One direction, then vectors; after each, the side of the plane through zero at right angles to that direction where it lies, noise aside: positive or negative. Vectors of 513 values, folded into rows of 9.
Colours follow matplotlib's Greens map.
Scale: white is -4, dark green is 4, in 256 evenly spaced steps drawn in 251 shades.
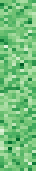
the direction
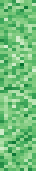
positive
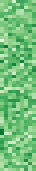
negative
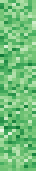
positive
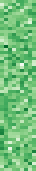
negative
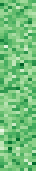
positive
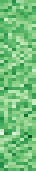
positive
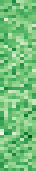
positive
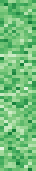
positive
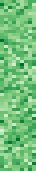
positive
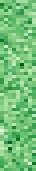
positive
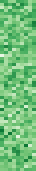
negative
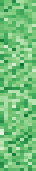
positive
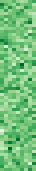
positive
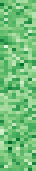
positive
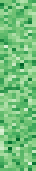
positive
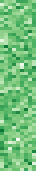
negative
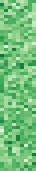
positive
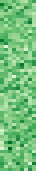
positive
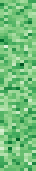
positive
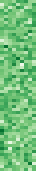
negative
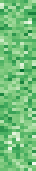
negative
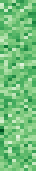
negative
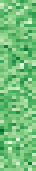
negative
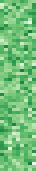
negative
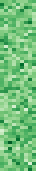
positive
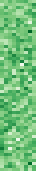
negative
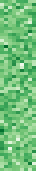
negative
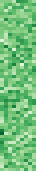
negative
